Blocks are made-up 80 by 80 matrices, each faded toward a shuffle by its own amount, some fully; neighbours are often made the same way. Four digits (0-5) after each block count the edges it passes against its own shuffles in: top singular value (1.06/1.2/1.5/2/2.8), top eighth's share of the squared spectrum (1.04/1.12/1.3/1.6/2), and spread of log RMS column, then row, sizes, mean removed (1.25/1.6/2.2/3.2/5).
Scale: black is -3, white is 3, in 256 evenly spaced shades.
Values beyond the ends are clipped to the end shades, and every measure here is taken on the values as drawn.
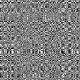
5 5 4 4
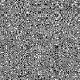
4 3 2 2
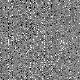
2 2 3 0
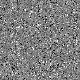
1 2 2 0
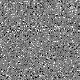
3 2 0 2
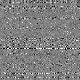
4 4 1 3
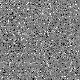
3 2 1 1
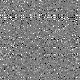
4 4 2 2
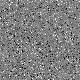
0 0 0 0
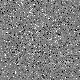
1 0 0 0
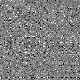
4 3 1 2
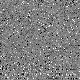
3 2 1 1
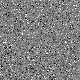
2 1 0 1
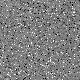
0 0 0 0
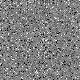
3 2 0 1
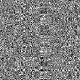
4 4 2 2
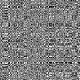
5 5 3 3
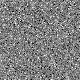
1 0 0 0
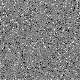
2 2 0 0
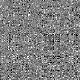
4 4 2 2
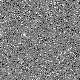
0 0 0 0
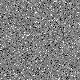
0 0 0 0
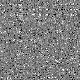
3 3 1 2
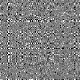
4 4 3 3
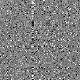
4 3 2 2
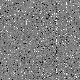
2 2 1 0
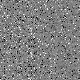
3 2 1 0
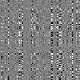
5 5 4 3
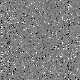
2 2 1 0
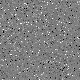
0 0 0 0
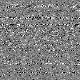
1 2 0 3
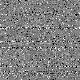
1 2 0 3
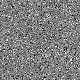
0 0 0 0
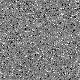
1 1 0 1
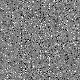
1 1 2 0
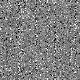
1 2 2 0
